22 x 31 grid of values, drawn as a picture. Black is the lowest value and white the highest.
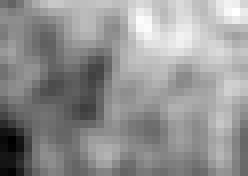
The halves do not mirror each other. On average the colour sits 60% of the way up the scale. No regular stripes run through it. There is an overall slope up to the top right. There are no lone odd cells. The bottom left is the ninth with the lowest average.
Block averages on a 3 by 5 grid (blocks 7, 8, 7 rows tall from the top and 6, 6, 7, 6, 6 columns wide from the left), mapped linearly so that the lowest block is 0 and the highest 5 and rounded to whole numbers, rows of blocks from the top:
2 3 4 5 5 | 2 1 3 3 4 | 0 2 2 2 3
